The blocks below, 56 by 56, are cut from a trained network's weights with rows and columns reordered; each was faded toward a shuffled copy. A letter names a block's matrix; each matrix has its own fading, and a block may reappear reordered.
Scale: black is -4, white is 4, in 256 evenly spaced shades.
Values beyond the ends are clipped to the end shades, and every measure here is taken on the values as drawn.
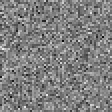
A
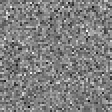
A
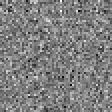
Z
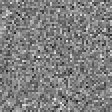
A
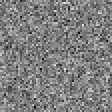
A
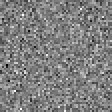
A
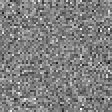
Z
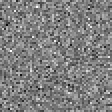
A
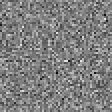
Z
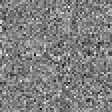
Z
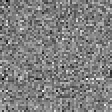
Z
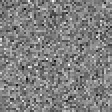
A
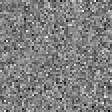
A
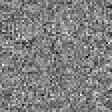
Z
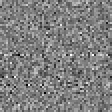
Z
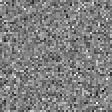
A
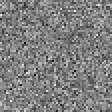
A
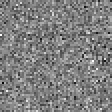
A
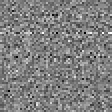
Z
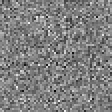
Z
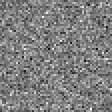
A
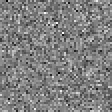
A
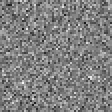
A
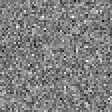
A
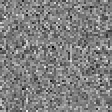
Z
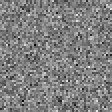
A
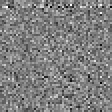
Z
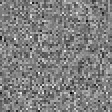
Z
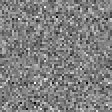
Z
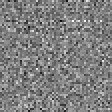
Z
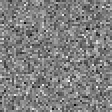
A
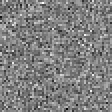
A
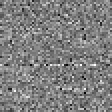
Z
